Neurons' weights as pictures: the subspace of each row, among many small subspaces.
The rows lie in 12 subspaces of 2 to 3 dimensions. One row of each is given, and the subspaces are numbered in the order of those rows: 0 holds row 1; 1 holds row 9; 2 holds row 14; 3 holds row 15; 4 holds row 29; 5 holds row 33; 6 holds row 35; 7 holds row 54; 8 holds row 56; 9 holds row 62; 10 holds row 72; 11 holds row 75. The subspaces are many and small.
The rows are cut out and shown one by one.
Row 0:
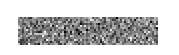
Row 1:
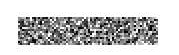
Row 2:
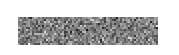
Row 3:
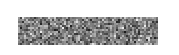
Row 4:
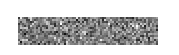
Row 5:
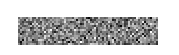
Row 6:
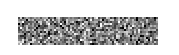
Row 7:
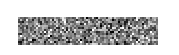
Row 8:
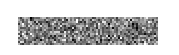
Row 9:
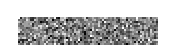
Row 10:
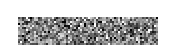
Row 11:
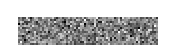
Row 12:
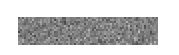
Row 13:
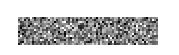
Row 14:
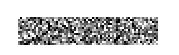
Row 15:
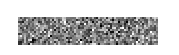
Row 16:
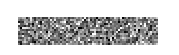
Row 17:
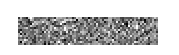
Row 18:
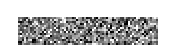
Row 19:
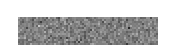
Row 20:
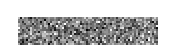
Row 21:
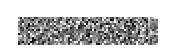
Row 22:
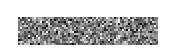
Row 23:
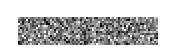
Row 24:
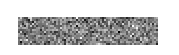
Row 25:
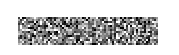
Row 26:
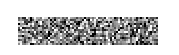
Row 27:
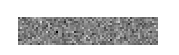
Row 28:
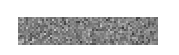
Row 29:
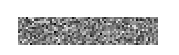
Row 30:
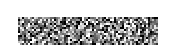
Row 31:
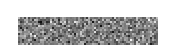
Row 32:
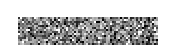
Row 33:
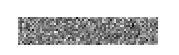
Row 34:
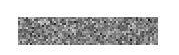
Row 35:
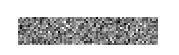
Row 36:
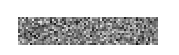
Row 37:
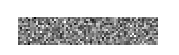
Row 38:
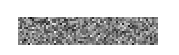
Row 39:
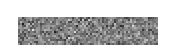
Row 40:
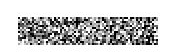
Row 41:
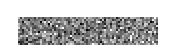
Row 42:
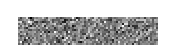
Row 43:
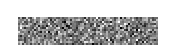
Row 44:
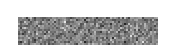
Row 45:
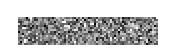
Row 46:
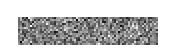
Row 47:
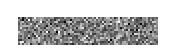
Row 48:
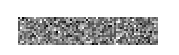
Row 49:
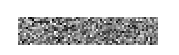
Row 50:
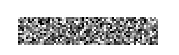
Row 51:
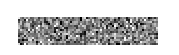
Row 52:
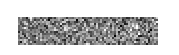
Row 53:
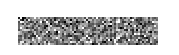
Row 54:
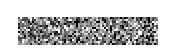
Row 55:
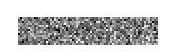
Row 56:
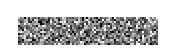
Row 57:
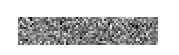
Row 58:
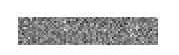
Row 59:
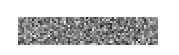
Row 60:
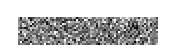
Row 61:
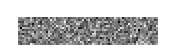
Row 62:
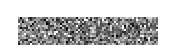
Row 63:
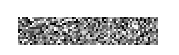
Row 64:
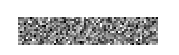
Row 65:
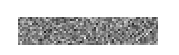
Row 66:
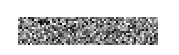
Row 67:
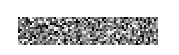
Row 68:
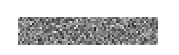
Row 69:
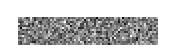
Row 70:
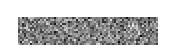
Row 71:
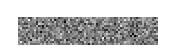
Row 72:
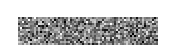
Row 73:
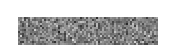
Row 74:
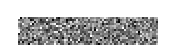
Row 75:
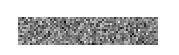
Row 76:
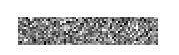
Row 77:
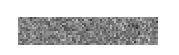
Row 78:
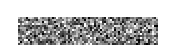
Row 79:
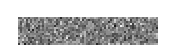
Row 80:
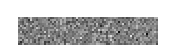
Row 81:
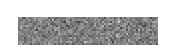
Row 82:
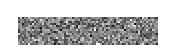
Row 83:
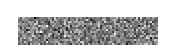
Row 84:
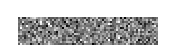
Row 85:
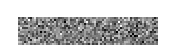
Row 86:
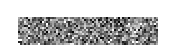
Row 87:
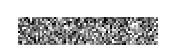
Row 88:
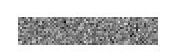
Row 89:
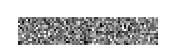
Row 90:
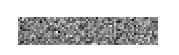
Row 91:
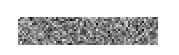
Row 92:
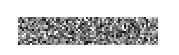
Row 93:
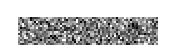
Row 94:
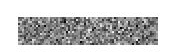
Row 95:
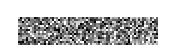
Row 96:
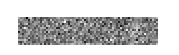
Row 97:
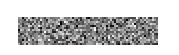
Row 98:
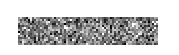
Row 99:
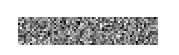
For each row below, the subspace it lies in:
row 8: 6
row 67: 3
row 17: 3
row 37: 10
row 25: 6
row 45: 0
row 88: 11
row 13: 6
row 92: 9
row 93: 6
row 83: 10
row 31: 8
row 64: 8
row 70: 5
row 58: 11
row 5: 1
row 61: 0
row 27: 2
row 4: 9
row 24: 9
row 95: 7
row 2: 10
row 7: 3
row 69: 0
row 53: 2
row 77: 11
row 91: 1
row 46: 5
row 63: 3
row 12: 4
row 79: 5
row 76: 5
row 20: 10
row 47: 2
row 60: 5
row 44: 11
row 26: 0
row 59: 4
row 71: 10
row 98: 7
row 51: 5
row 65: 1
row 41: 10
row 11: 0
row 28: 3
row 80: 9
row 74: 1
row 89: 9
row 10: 0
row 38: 8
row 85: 10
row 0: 10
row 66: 8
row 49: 4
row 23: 9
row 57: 9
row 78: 0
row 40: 7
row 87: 7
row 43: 6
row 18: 3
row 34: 8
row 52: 11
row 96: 6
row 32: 7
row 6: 5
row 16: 0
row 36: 4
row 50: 8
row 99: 5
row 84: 6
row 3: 11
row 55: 7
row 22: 2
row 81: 6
